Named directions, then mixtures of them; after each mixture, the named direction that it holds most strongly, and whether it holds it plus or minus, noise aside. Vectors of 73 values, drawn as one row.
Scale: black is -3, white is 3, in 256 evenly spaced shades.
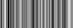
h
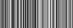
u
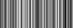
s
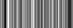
h, minus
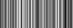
s, plus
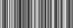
h, minus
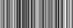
s, minus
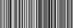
u, minus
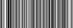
h, plus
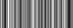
h, minus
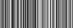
u, plus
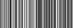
u, minus
